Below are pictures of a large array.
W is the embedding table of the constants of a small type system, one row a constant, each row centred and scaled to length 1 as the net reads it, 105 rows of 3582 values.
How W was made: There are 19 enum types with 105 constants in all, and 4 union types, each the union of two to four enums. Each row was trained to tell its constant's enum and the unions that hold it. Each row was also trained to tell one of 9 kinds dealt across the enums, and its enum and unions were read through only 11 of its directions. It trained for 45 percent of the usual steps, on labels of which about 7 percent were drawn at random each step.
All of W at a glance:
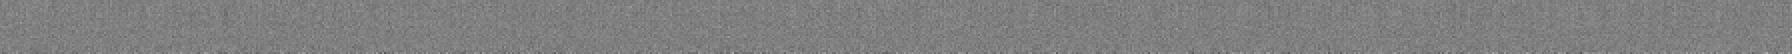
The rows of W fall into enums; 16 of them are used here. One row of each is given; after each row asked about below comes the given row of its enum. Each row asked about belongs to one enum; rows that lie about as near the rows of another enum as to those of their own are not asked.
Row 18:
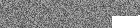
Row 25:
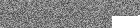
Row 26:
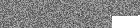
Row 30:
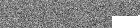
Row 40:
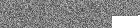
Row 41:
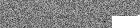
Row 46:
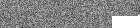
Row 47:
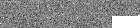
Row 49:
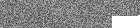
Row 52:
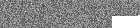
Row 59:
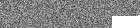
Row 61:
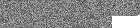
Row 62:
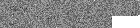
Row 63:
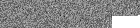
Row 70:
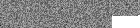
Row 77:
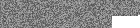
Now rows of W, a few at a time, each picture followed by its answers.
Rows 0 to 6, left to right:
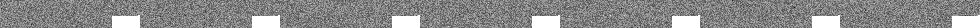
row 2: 49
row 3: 52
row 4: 77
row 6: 30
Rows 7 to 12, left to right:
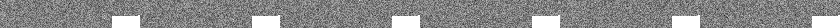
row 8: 62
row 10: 46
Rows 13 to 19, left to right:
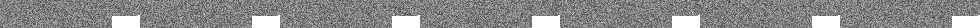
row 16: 30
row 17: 41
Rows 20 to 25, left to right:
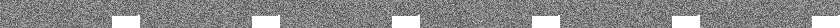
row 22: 41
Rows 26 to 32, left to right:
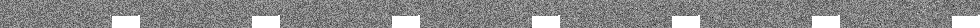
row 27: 26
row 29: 26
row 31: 30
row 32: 30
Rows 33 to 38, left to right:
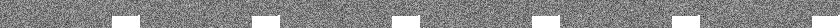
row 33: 63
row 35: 59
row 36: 46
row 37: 61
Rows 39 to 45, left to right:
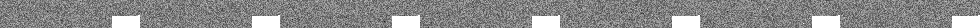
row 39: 63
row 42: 26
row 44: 62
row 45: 77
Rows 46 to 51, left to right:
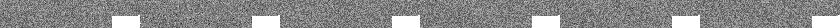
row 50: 26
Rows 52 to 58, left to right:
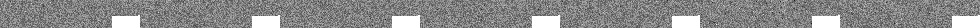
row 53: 46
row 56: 59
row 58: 18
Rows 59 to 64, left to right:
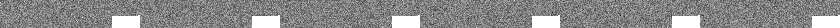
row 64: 46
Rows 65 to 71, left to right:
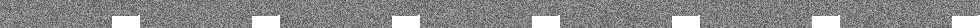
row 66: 49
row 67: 41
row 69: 62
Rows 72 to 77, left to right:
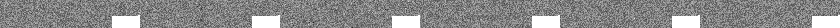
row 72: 41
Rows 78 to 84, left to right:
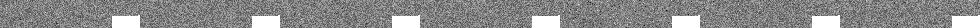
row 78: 26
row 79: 46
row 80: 62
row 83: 59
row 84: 25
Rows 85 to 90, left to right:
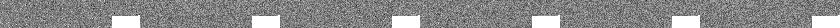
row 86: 41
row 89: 59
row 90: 30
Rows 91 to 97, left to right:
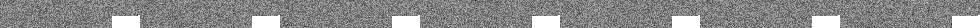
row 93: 49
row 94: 40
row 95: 40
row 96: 49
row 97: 18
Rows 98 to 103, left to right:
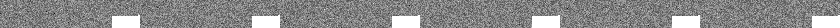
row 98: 77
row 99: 49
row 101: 59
